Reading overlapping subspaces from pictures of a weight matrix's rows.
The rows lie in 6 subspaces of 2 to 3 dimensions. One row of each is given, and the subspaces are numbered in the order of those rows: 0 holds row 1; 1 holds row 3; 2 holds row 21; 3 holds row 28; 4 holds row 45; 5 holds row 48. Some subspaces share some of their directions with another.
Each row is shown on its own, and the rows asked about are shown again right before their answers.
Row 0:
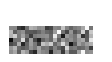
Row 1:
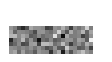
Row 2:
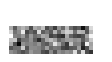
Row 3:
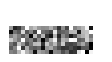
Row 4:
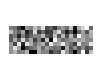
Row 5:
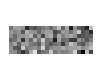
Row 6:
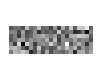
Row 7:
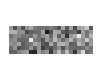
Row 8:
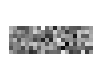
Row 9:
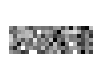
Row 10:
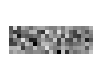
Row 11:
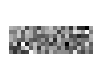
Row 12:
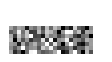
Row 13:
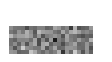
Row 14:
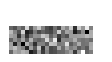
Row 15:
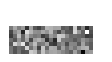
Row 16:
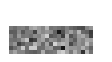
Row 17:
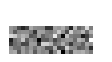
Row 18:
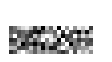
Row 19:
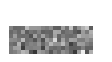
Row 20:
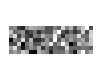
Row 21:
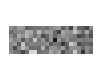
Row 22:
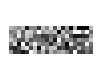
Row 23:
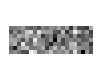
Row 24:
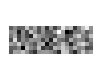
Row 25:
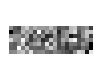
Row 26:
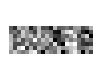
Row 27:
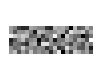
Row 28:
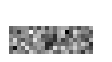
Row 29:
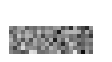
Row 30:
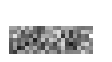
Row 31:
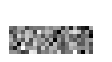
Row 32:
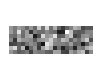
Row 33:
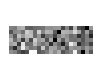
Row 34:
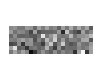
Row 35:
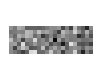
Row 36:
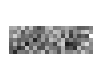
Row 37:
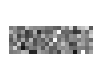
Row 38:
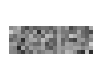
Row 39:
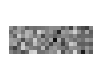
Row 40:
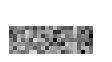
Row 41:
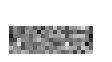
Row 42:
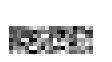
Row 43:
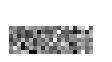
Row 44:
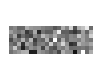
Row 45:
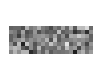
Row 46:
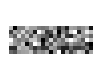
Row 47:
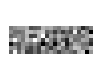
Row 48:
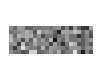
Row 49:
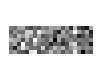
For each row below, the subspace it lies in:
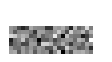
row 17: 0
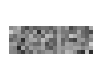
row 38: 1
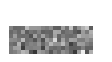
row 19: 1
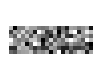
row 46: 1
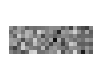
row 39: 1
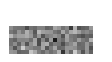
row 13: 0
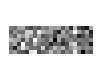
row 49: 3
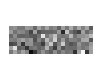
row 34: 3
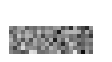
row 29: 3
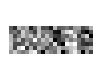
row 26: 5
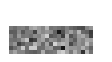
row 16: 2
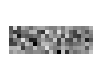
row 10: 1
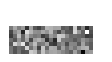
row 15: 5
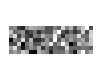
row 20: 0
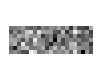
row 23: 3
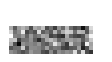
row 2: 5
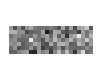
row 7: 1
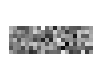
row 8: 4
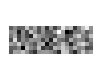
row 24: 3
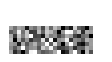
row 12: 3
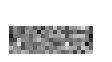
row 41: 5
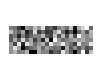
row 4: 4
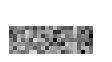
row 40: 5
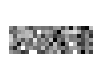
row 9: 5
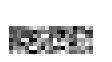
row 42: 2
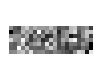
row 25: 1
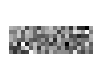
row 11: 4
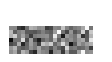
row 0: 0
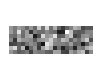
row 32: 3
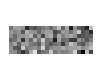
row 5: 1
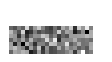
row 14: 5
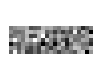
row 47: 3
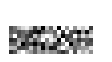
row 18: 4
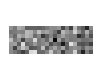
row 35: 2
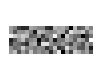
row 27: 0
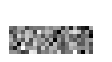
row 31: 2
